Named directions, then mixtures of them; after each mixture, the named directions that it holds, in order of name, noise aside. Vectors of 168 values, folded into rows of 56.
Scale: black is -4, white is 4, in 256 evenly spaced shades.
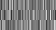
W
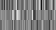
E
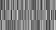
E, W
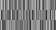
E, W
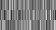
W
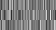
W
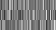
W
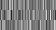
W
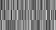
E, W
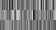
E, W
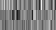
E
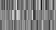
E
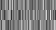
W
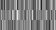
E, W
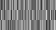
E, W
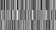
E, W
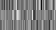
E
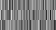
W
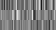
E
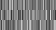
W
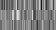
E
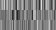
E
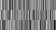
W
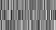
W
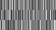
W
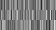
E, W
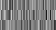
W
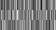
E, W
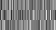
W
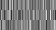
W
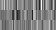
E
